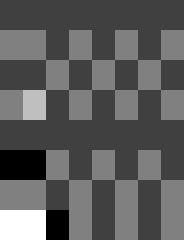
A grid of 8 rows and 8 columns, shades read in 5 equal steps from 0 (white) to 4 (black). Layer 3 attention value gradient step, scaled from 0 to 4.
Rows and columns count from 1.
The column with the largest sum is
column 3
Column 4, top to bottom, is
3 2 3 2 3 3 2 2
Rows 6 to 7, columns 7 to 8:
2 3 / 3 2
